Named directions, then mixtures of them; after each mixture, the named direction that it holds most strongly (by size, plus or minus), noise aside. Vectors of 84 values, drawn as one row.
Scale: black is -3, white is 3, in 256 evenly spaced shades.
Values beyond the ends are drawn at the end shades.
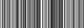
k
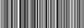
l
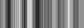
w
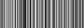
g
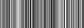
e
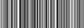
l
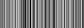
g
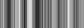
w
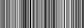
e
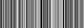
k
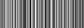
g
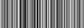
l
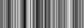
w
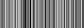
g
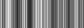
w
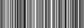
g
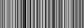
g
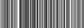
l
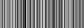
g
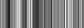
w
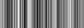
w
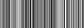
e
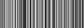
g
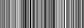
e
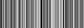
k
